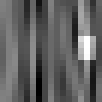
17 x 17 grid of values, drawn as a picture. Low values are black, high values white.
Roughest part: middle right. Ninth with the lowest average: bottom middle. Grain: streaks running down. Slope: none. Ninth with the highest average: middle right. Calmest part: centre. Average level on the scale: 40%. Odd patch: higher, in the middle right.
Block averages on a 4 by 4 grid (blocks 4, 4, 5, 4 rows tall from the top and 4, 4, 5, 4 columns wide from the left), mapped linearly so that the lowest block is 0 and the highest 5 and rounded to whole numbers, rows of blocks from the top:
3023 / 3225 / 3123 / 3022
